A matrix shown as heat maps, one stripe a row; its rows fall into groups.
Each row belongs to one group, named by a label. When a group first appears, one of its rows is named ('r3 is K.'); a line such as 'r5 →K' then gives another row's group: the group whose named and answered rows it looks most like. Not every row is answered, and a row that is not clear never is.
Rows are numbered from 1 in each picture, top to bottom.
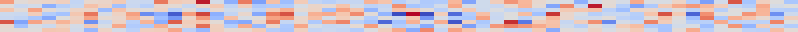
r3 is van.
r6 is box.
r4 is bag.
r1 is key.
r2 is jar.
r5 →bag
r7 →key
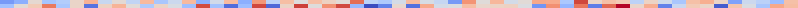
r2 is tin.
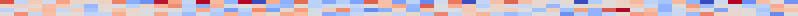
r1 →key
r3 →tin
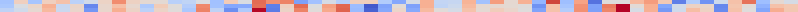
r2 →tin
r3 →tin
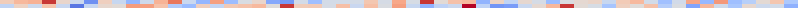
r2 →van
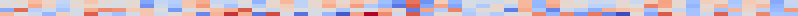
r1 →bag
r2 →bag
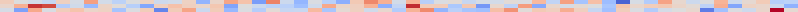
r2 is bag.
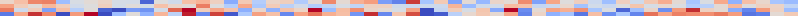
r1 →bag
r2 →key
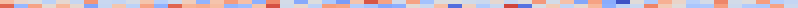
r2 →box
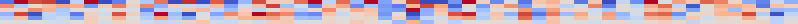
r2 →box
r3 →bag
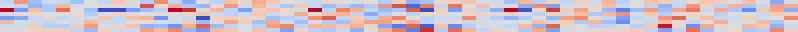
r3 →box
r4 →tin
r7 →bag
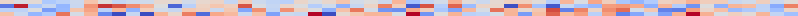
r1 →jar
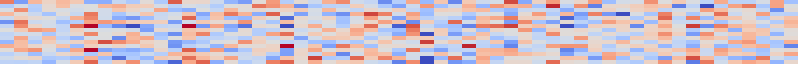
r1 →box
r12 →van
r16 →bag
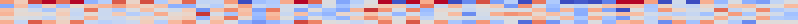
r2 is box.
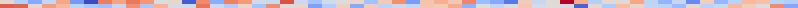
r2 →key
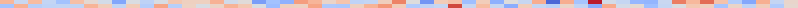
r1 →jar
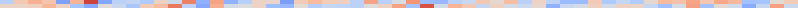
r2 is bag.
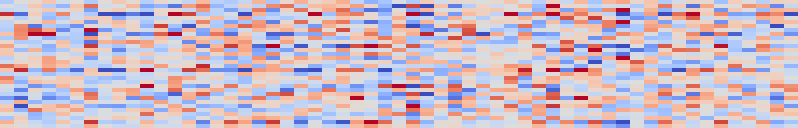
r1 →tin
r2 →bag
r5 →jar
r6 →tin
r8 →van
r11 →van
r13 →jar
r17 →key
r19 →jar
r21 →box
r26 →jar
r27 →box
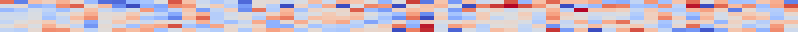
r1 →box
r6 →tin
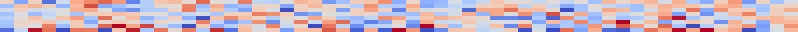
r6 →tin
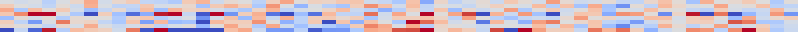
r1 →bag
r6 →box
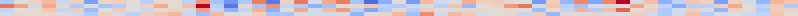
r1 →tin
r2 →key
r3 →tin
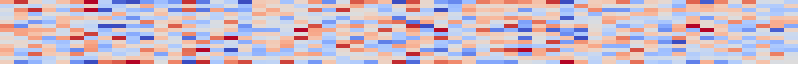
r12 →van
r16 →van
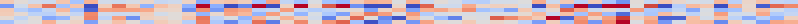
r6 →tin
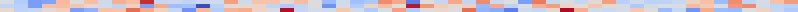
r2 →box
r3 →van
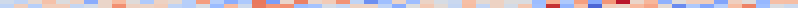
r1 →tin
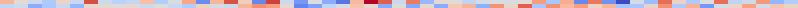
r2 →jar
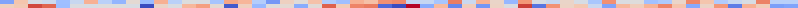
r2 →bag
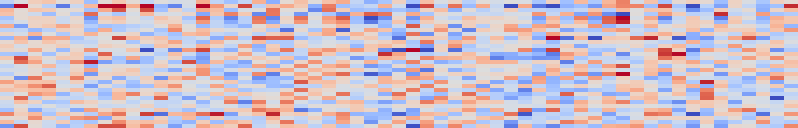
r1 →tin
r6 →tin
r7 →box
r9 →bag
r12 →key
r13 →bag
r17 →tin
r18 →bag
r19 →tin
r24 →van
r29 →box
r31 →van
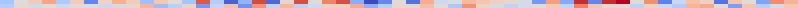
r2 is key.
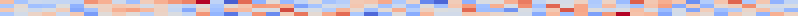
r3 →van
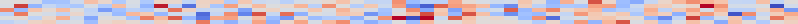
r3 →box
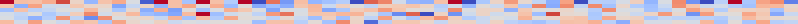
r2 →jar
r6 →van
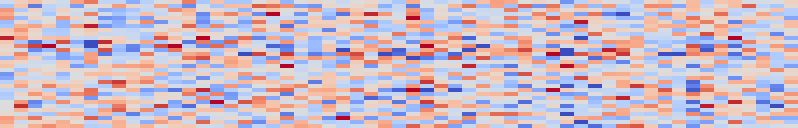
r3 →box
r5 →box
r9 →jar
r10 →key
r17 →van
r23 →bag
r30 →van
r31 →key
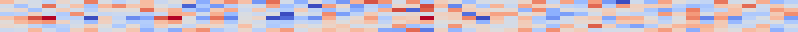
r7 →jar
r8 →bag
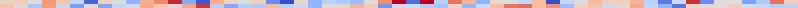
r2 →key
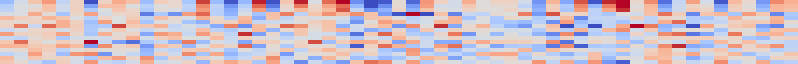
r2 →tin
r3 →tin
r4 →bag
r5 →key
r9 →key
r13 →bag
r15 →box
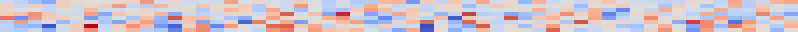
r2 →key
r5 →box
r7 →bag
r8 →bag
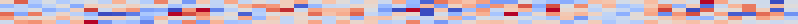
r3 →bag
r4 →box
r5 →key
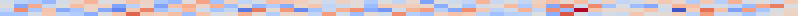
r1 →bag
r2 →jar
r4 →van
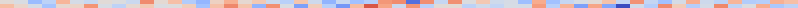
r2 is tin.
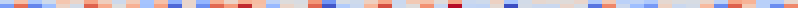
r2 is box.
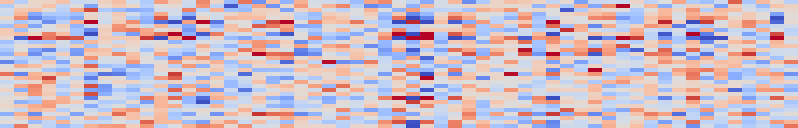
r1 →key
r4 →jar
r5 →jar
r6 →bag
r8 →van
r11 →jar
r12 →tin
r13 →jar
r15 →bag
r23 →box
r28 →van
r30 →van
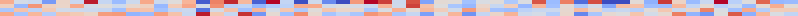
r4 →key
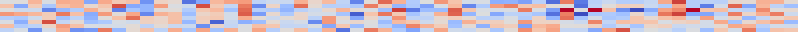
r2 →key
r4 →key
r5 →van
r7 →box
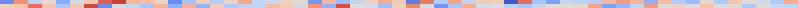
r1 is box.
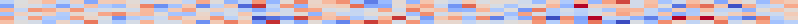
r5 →jar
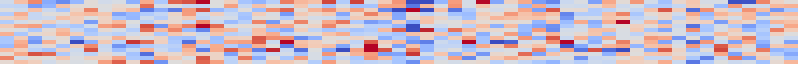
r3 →bag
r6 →tin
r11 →van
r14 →bag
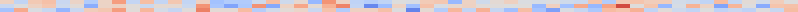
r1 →box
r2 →tin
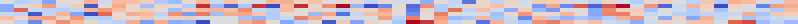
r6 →box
